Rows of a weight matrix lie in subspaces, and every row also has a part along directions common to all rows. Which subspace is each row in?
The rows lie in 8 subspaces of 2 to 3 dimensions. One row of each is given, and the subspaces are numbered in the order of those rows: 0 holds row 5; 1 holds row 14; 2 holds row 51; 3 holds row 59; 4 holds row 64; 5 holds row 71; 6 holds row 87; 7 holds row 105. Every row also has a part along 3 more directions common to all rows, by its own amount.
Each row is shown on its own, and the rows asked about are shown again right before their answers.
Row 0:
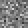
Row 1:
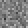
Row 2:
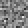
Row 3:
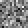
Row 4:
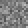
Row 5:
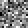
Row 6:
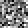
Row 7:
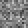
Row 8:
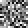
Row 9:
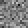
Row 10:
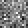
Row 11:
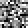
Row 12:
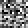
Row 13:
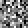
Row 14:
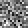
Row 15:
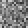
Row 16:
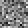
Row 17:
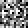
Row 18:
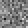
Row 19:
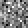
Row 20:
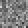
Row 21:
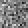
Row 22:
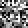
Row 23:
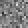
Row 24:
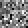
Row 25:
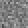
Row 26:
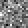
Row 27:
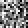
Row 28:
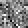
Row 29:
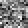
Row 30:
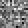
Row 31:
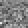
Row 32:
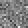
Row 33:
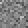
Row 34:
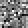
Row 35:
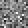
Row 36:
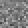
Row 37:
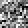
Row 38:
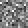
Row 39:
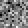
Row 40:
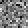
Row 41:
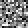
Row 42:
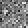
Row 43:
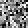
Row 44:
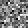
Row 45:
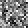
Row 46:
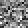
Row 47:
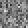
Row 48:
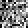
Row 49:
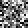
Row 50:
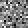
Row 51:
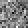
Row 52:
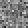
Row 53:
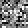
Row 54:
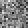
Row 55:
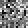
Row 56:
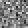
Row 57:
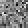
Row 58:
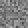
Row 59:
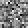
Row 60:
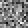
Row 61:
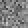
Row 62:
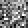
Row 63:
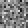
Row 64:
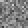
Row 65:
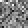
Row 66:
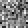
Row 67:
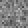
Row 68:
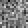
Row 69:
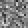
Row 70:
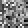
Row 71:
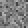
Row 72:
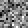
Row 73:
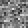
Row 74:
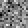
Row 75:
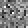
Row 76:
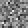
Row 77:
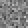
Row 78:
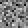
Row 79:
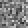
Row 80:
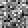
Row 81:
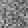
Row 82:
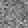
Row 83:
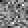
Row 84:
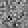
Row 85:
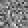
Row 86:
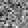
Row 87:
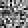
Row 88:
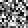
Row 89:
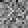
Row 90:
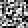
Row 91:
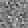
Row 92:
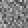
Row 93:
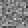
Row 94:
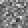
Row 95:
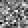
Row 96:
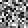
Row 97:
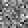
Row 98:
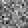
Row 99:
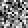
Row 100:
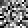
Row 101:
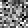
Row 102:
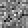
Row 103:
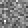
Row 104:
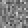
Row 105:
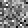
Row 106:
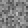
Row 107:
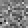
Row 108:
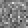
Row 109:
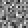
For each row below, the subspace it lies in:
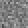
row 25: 3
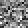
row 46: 1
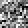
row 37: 2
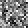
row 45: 5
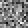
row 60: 7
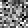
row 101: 7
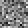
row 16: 7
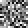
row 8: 1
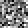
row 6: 7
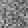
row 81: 5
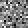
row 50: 3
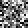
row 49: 7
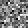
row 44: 3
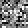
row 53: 2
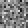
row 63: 2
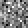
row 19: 0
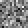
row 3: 4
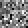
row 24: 6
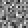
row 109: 0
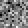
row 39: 0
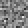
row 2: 6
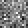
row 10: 6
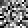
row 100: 1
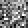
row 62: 6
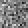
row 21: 5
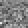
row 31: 1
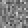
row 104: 0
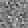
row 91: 3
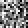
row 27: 2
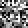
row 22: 6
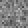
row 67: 4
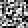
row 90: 7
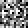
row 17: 2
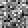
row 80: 3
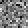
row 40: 4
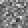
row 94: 4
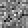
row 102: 3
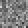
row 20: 5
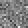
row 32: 1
